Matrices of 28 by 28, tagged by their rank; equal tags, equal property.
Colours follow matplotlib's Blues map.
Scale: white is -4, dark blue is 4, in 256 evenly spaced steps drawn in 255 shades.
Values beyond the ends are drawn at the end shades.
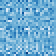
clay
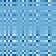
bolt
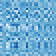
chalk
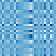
bolt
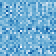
clay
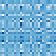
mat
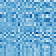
chalk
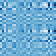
mat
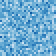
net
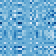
chalk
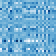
chalk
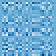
mat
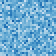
net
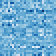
clay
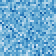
net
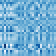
mat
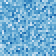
net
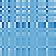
bolt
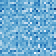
clay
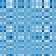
bolt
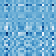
mat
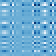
bolt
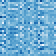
clay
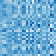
chalk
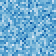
net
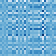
mat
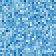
net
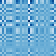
bolt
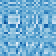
chalk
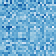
clay
